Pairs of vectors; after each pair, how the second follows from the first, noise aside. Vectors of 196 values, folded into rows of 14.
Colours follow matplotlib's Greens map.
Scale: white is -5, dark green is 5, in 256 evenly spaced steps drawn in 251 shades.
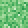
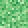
reversed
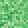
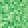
negated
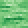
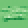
partly zeroed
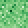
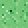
partly zeroed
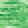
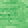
shrunk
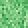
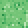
partly zeroed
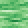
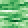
scaled up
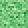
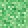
negated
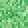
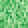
sign-scrambled
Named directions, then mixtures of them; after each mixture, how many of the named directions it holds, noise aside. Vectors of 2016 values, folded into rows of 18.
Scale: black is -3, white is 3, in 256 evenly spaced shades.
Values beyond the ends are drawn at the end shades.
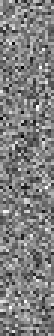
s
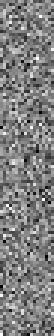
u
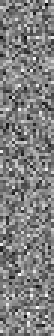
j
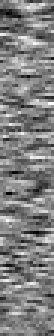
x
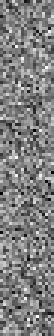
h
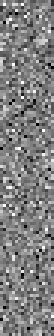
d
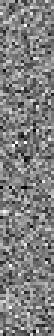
three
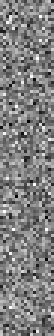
three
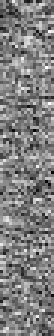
two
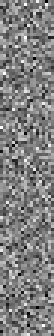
two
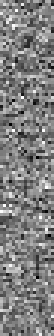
three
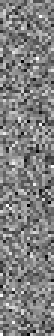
one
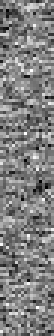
three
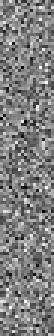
one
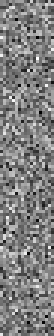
two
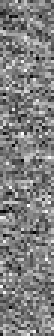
three
